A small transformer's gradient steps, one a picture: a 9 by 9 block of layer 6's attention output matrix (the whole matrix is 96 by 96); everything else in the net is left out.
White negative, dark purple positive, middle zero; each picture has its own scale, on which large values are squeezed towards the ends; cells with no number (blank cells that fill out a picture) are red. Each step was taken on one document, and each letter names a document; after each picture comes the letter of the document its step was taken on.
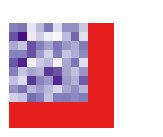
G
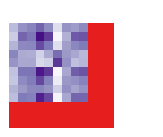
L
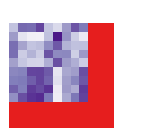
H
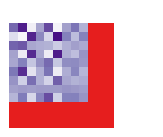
G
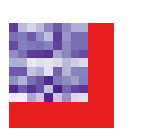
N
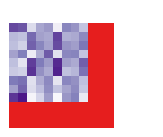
G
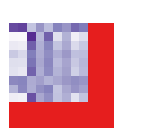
N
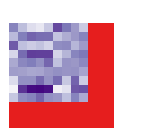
H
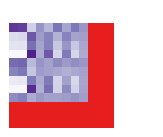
N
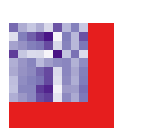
L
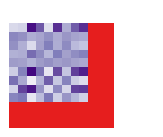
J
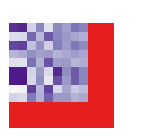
N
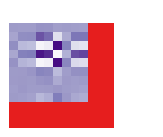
L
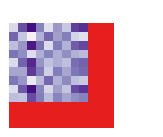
J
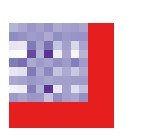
N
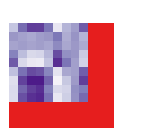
H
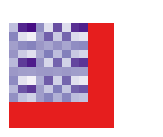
J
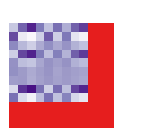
J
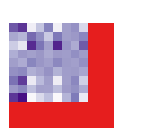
G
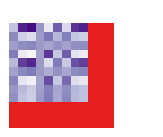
J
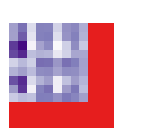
G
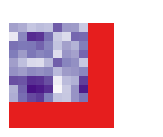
H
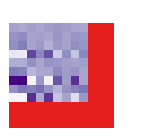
N
